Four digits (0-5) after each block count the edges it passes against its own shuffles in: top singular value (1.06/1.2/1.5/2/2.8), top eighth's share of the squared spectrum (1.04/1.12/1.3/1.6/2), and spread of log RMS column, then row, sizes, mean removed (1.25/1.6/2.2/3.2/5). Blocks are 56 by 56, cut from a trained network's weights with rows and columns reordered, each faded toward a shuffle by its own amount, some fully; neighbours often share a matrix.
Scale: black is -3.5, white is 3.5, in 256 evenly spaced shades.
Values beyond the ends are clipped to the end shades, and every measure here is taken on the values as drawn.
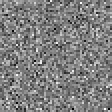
2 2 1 0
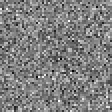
0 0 0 0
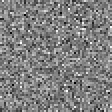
1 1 0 0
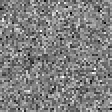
1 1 0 0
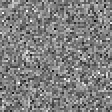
0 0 0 0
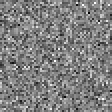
0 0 0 0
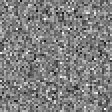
2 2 0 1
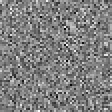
2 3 1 0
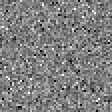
0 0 0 0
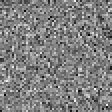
2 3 1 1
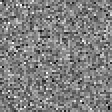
0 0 0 0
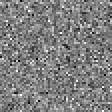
0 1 0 0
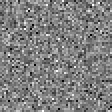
0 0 0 0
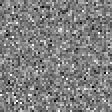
0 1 0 0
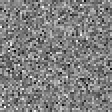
0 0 0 0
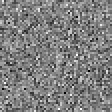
2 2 0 0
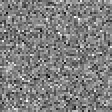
1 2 0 0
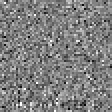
2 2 1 1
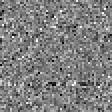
2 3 0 1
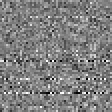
3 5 1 3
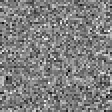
2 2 1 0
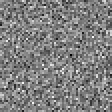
2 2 0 0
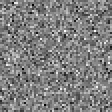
0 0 0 0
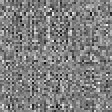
4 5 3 2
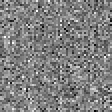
3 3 1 1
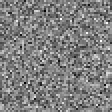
1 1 0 0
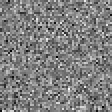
1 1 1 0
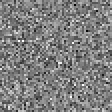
2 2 0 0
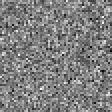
1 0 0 0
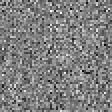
3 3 2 1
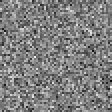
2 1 0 0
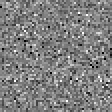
1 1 0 0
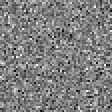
2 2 0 0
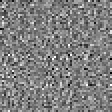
3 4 2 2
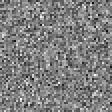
1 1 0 0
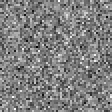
1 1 0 0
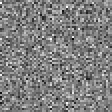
3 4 2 1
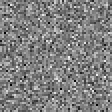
2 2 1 0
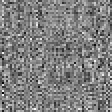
4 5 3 1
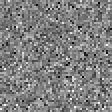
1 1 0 1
